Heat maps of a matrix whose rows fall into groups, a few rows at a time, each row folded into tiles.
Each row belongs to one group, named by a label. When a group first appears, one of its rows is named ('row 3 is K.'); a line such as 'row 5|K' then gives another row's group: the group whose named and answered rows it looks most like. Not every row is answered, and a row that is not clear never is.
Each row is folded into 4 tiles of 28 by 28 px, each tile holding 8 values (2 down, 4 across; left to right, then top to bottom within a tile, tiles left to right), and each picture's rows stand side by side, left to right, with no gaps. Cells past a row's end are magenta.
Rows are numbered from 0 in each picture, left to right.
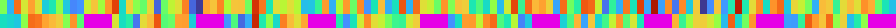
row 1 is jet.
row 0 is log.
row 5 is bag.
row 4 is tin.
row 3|tin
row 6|tin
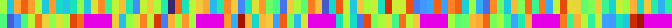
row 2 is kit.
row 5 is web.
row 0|log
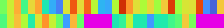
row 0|kit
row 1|web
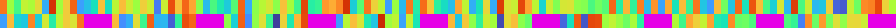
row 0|jet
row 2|web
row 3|kit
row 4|web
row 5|bag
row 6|tin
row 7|tin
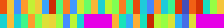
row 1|tin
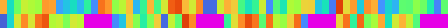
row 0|log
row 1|web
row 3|kit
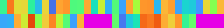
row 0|tin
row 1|log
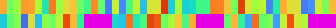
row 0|jet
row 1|log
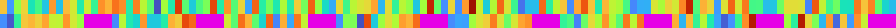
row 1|jet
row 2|kit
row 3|jet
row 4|log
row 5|log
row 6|web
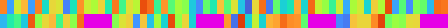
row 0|log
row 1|jet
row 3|log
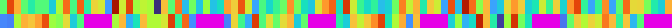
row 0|tin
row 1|jet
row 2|jet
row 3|tin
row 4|jet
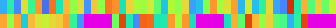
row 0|bag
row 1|jet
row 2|tin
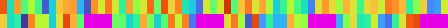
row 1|jet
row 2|jet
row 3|web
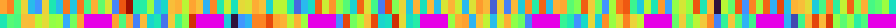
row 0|tin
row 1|web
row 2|log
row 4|bag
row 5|jet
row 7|tin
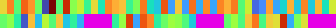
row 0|bag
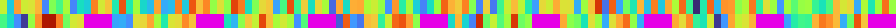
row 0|log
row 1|tin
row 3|jet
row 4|jet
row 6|web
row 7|log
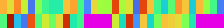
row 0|jet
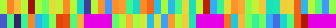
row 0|jet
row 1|kit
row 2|web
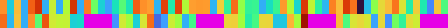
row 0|kit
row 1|bag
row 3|web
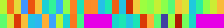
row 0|kit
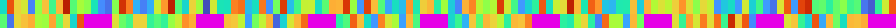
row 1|web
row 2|web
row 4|log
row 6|kit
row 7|jet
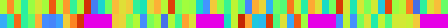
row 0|web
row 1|web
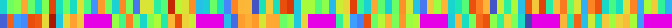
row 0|log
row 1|web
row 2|tin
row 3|jet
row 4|bag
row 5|kit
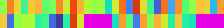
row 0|web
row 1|bag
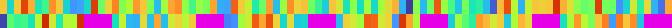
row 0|log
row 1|jet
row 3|log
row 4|log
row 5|kit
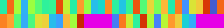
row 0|web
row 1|bag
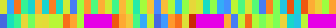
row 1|web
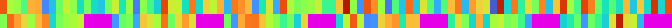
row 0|kit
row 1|log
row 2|tin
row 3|kit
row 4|bag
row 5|bag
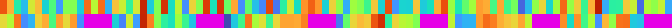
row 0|kit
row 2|tin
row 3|log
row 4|log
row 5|kit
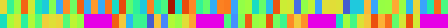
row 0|bag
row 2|log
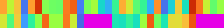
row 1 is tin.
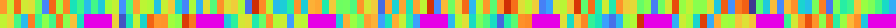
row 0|jet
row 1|log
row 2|kit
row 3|bag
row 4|web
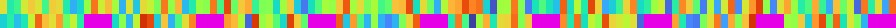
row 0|log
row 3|web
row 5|kit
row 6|web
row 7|bag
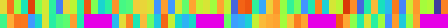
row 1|bag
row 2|log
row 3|web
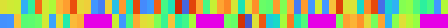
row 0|web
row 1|tin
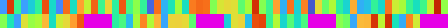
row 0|tin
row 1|tin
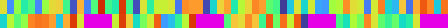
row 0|log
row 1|web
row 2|kit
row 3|tin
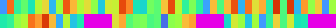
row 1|web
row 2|bag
